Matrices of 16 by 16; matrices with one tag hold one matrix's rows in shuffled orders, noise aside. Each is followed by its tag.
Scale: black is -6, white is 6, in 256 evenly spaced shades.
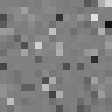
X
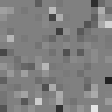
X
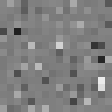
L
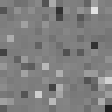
X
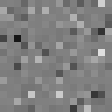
L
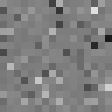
X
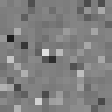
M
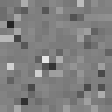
M
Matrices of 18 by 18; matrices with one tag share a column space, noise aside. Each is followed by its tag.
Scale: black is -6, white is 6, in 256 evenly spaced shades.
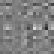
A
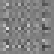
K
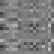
K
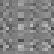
K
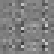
K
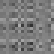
K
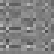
K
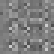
K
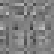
A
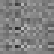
K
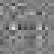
A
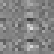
K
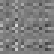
K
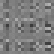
K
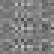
K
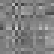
A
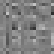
A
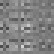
K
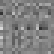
A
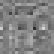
A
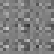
K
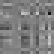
A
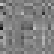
A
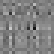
A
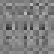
A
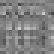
A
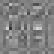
A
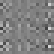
K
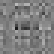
A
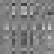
A
